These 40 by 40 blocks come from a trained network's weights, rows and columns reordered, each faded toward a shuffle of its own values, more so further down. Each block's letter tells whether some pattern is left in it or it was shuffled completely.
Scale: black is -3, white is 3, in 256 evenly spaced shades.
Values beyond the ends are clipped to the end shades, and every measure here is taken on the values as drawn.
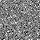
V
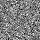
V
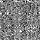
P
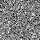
V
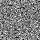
V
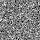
V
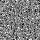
V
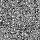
V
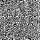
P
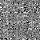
P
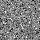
V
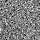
V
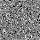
V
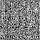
P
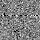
P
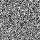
V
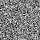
V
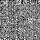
P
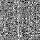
P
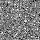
V
